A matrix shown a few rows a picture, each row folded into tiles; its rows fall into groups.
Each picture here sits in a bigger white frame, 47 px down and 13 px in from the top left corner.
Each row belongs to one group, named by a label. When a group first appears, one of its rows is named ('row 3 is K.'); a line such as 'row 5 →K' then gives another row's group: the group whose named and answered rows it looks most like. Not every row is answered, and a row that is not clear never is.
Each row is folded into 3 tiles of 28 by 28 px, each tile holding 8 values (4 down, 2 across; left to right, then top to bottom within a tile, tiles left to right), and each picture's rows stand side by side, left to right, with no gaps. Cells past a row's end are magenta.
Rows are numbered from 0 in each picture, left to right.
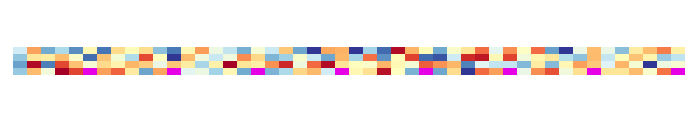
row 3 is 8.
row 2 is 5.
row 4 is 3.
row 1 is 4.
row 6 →8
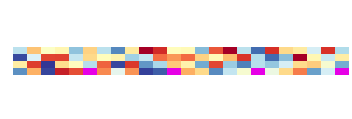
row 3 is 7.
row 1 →3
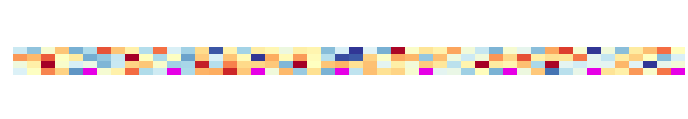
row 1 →7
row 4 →3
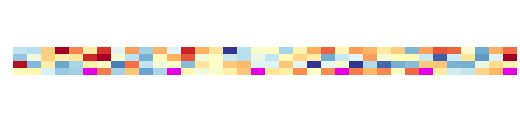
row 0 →3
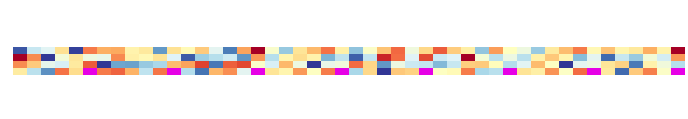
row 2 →8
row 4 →3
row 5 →7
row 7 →8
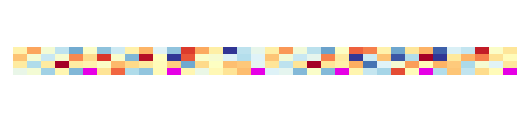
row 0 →5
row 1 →4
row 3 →5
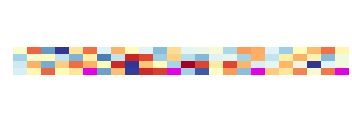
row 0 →8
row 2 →8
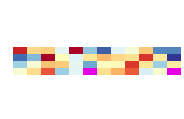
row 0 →7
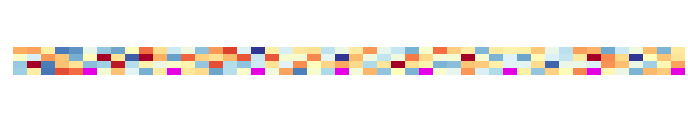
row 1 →4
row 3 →4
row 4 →5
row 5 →7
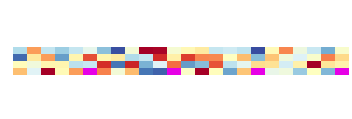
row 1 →3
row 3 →5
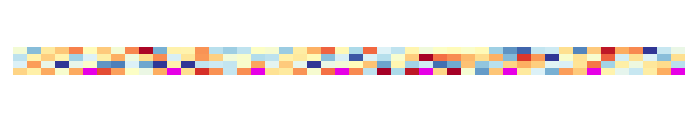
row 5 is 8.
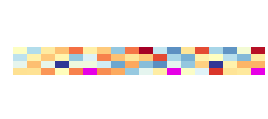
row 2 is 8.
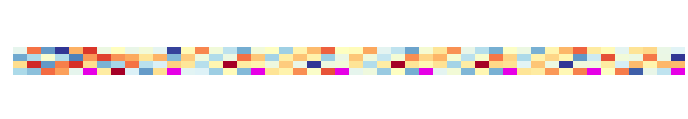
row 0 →8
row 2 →5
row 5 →5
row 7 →4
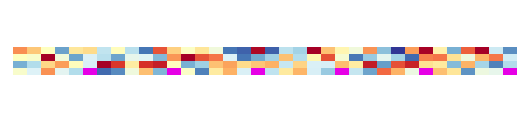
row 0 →7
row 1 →8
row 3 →3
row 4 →8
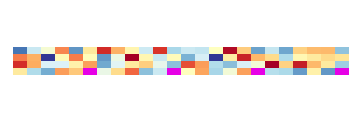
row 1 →7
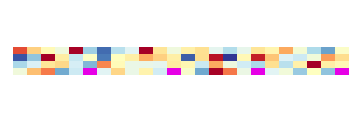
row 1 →3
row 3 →5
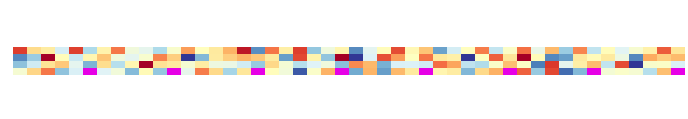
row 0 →7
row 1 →5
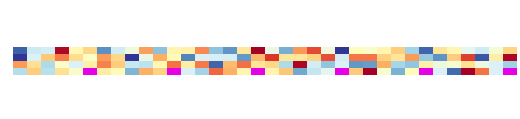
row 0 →3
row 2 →8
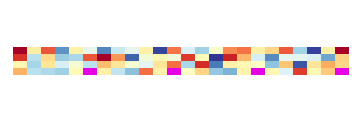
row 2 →4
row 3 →8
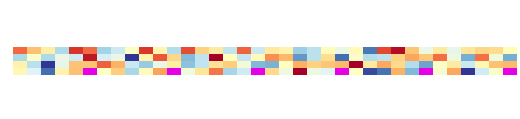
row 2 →7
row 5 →4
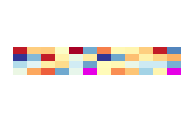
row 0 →7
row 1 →7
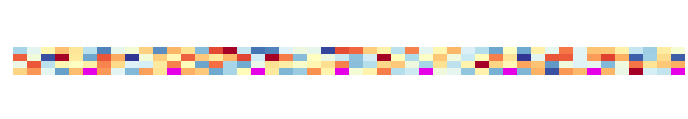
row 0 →4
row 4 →7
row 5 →5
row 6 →3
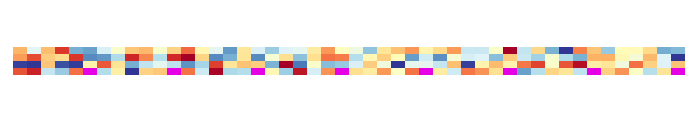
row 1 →3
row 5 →8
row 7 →4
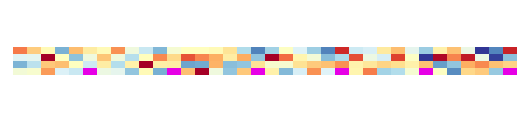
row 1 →5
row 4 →4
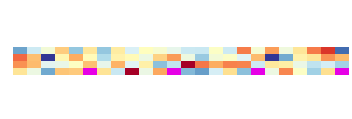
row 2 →8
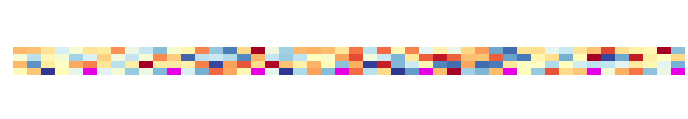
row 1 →5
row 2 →8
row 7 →7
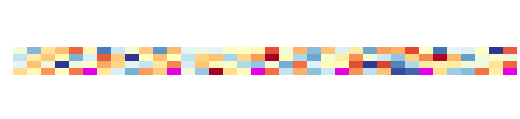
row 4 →3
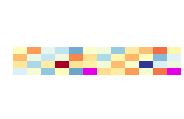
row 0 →5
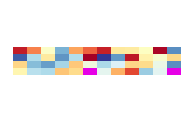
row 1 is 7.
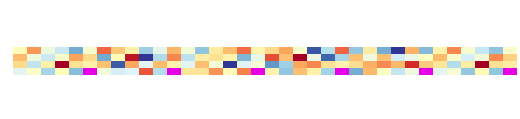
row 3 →7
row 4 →8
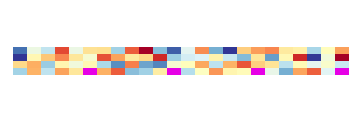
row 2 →8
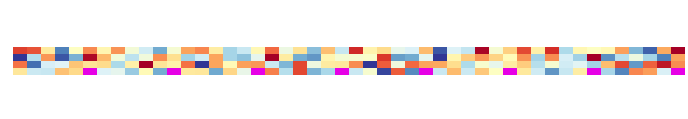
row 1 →5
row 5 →3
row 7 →8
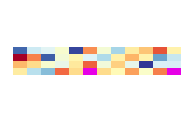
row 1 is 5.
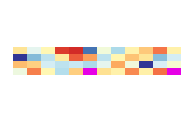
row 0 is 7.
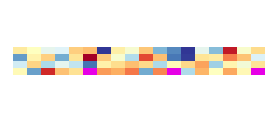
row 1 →4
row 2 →3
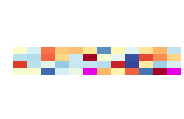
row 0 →3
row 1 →4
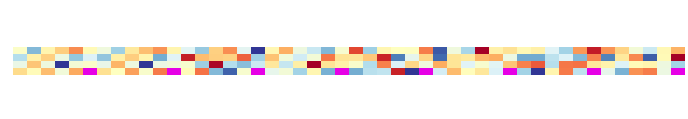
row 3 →5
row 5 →3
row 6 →8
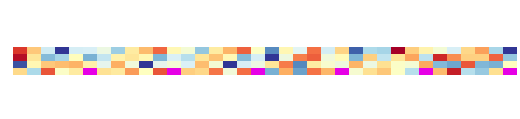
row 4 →3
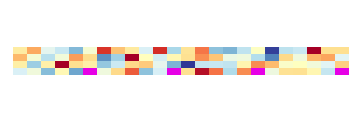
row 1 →7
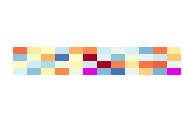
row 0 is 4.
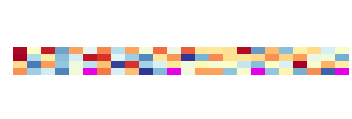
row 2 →7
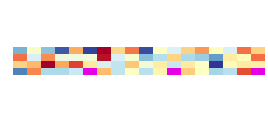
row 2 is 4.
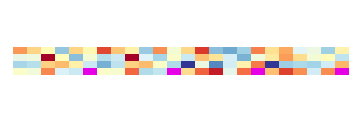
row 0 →7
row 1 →7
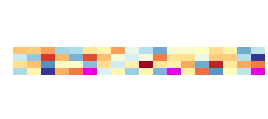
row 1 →5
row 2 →4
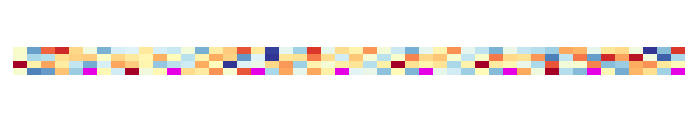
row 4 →5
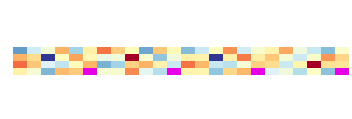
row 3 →5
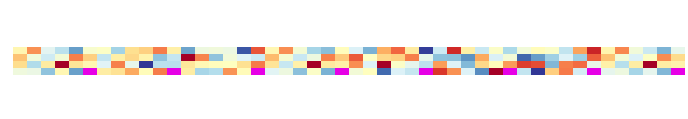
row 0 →5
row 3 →5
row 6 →8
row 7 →5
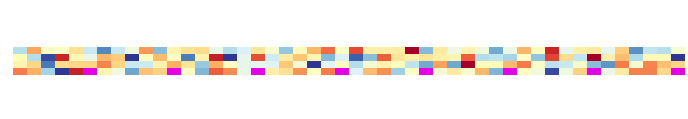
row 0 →4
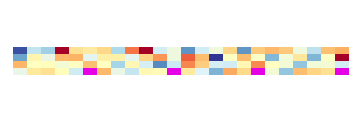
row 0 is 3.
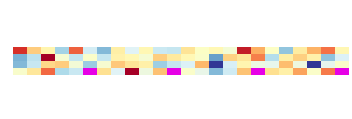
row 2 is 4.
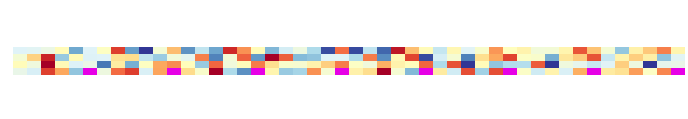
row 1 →8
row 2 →3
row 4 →3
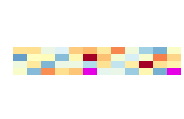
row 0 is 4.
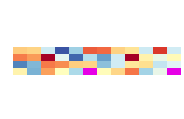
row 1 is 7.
